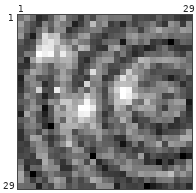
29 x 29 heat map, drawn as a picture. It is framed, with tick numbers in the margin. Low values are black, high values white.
Odd rows or columns: none. Ninth with the highest average: centre. Rings: centred on the middle right. Bumps: three.
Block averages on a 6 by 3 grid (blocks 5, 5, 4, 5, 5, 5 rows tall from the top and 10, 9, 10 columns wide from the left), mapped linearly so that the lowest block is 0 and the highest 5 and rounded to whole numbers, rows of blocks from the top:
2 0 0
4 1 1
1 5 1
2 5 1
1 0 0
0 0 0
